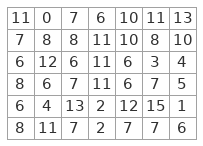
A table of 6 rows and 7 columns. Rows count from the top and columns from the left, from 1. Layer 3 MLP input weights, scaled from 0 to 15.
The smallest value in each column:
6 0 6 2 6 3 1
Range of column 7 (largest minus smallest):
12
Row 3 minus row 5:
0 8 -7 9 -6 -12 3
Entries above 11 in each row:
1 0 1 0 3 0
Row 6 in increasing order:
2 6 7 7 7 8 11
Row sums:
58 62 48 50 53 48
